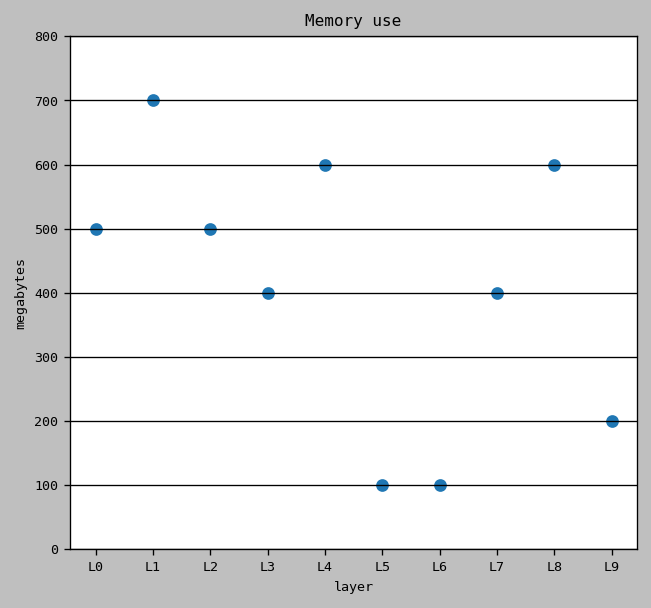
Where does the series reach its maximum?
L1
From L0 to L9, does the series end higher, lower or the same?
lower
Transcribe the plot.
Title: Memory use
x-axis: layer, ticks L0 L1 L2 L3 L4 L5 L6 L7 L8 L9
y-axis: megabytes, ticks 0 100 200 300 400 500 600 700 800
Values:
500 700 500 400 600 100 100 400 600 200
